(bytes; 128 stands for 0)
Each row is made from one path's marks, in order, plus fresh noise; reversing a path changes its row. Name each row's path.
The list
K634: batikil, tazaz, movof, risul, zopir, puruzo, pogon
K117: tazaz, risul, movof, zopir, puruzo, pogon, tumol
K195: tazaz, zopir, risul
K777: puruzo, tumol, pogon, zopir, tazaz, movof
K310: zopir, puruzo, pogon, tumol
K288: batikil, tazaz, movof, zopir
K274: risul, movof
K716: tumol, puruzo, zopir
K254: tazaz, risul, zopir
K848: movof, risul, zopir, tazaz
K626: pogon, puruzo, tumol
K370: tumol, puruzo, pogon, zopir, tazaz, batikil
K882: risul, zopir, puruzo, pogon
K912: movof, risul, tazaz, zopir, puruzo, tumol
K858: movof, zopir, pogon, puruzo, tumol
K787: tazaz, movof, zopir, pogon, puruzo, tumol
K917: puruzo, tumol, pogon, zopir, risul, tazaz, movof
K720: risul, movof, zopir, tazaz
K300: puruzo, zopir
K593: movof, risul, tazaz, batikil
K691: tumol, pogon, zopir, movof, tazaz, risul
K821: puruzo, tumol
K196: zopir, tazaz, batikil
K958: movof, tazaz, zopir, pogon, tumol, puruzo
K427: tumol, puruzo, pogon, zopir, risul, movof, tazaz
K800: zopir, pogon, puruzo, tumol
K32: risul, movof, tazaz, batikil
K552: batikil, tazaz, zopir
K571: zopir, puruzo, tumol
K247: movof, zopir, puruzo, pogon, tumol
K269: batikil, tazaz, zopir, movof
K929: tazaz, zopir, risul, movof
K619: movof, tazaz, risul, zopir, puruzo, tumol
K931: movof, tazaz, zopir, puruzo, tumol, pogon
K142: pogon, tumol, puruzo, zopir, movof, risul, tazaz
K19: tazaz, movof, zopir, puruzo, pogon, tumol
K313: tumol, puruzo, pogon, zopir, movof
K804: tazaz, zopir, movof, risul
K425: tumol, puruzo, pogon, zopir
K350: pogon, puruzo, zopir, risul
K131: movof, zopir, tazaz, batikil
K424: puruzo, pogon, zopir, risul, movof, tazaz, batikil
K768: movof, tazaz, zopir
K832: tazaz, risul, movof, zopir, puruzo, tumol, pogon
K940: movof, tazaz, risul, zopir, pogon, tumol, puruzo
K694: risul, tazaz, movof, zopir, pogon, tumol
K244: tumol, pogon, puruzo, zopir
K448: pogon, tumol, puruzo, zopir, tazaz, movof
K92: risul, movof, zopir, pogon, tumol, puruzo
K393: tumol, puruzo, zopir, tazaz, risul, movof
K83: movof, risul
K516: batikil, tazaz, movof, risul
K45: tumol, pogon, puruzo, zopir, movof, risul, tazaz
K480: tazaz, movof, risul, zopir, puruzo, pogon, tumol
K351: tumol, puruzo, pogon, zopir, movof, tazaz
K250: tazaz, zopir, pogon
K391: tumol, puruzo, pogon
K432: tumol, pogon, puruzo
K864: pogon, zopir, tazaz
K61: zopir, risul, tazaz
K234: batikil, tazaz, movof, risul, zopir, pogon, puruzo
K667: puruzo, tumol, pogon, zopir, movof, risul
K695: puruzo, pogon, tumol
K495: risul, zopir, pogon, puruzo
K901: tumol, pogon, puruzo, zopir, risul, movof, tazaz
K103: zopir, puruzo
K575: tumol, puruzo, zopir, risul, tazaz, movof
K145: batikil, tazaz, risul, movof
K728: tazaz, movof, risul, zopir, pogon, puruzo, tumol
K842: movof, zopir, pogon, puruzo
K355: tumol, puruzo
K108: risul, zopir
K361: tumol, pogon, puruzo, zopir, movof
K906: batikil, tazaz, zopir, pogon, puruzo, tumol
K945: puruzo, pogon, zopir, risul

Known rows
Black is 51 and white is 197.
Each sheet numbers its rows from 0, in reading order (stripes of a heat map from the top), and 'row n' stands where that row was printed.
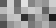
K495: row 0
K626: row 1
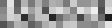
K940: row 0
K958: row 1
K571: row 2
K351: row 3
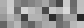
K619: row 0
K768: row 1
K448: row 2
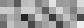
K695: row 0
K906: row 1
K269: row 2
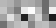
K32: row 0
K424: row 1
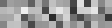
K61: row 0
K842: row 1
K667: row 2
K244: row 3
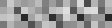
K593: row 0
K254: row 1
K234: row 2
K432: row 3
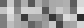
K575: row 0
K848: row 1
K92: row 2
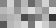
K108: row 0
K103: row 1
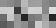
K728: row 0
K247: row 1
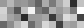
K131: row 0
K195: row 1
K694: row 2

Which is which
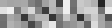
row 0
K634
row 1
K250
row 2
K142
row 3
K917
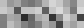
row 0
K912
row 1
K800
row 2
K288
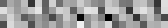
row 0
K300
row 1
K361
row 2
K355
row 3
K425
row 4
K787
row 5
K777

